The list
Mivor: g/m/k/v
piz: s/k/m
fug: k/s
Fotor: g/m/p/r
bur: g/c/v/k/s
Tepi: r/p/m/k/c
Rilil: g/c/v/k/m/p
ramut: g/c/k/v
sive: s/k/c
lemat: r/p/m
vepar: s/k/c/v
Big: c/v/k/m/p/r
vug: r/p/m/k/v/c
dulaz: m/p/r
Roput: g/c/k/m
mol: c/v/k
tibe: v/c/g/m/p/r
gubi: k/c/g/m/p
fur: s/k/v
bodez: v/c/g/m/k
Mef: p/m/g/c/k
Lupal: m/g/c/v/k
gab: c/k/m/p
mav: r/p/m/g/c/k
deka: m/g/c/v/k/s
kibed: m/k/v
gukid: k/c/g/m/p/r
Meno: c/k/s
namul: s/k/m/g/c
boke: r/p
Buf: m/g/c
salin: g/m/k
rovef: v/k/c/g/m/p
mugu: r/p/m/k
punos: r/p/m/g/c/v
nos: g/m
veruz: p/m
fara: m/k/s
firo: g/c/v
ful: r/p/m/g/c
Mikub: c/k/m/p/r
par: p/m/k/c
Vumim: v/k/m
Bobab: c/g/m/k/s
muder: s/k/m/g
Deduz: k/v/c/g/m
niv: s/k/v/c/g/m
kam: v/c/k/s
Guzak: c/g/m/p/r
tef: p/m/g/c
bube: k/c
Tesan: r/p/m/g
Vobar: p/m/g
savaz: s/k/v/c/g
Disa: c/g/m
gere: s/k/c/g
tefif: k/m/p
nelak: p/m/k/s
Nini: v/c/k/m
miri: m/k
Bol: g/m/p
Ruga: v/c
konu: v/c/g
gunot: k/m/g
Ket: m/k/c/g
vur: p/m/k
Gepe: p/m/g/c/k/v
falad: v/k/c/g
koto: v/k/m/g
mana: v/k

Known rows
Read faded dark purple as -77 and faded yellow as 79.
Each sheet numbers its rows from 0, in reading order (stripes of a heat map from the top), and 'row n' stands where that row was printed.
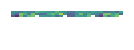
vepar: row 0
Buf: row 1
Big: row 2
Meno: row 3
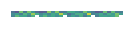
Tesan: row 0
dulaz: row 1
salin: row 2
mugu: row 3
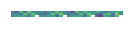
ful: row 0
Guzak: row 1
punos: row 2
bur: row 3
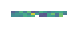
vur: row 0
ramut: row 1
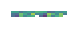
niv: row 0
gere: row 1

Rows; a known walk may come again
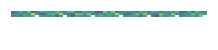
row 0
vur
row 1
Buf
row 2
Bobab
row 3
dulaz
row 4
Guzak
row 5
niv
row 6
Tepi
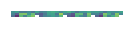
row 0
Meno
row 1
Vumim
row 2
bur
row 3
savaz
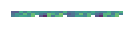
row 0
vug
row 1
vepar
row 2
Big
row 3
kam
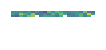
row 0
fug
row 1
punos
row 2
Mef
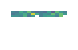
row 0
tef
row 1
mav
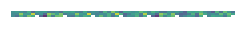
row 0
piz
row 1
sive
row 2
muder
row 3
Fotor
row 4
Mivor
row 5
gere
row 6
tibe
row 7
ful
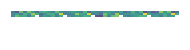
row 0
Tesan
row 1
salin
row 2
fara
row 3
fur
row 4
nelak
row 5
veruz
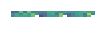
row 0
mugu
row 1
mana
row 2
koto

